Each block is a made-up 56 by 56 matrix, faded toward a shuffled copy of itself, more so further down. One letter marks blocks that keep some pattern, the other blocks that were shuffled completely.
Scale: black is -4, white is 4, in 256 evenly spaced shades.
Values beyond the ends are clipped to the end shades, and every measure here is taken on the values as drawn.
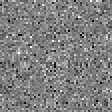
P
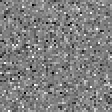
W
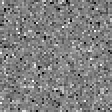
W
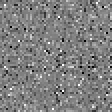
P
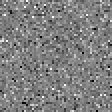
W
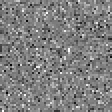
W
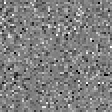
P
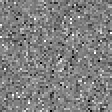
W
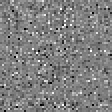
P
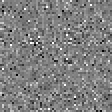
P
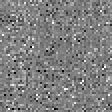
P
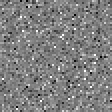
W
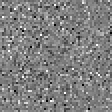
P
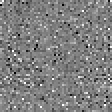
P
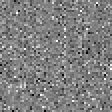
P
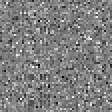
P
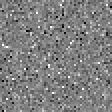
W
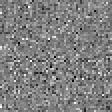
P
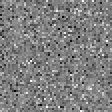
W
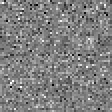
P
